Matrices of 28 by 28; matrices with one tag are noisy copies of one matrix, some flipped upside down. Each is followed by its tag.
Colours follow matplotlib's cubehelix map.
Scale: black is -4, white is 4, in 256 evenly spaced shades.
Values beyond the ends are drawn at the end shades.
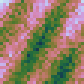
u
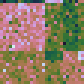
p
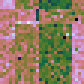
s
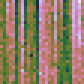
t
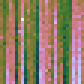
t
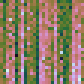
t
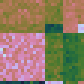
p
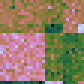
p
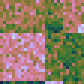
p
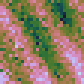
u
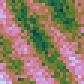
u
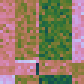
s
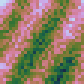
u
